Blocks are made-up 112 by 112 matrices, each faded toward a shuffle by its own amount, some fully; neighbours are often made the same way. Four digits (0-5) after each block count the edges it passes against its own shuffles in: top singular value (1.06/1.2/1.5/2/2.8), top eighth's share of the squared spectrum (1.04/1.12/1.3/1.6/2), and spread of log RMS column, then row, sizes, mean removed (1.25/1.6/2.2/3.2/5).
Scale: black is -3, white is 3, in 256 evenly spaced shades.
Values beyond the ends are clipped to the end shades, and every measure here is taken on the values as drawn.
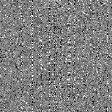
4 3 3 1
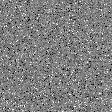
1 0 0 0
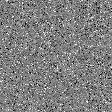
2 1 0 0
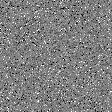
0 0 0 0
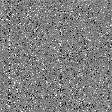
2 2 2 0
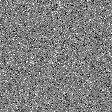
2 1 0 0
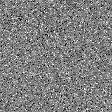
2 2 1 0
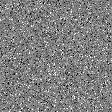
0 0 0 0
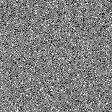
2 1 0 0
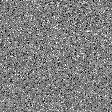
1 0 0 0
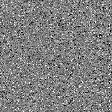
3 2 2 1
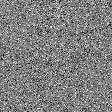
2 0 0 0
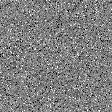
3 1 1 0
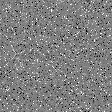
0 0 0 0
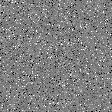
2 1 0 0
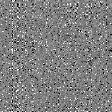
4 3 3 2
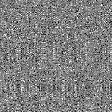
4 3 2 2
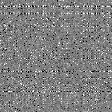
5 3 2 3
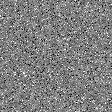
1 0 0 0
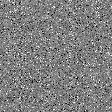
3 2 1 0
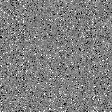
1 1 2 1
